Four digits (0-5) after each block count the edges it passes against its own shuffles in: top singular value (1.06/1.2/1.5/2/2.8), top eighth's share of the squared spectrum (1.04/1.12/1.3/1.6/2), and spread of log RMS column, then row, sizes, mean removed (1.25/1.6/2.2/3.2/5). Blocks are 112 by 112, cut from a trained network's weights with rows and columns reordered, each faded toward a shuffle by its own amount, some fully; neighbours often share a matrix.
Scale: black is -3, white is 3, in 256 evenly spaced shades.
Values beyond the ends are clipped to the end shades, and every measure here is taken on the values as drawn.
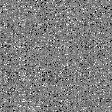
3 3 0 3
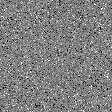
0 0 0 0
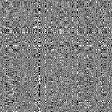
4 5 3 3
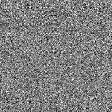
4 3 0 2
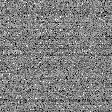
3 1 0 0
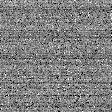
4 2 1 1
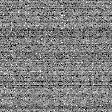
4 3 2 2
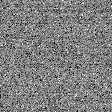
2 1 0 0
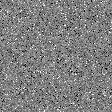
1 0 0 0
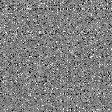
3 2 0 2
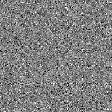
4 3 1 2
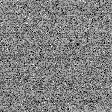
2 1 0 0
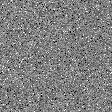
0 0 0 0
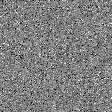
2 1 0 1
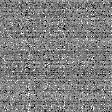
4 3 3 1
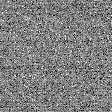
2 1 0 0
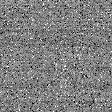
2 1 1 0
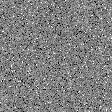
0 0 0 0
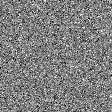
1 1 0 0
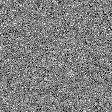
2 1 0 0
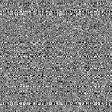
5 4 1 4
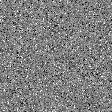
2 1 0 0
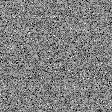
1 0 0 0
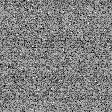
2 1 0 0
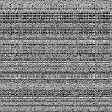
5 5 3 4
